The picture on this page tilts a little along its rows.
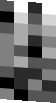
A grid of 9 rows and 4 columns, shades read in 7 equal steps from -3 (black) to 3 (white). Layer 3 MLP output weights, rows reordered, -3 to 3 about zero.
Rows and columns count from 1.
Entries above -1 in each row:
2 2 3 3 2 2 1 1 1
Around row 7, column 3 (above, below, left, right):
-1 0 -2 0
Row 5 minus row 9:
0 2 -2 2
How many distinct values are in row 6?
3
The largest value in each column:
0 3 0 3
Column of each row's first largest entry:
2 2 2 2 4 2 4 3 1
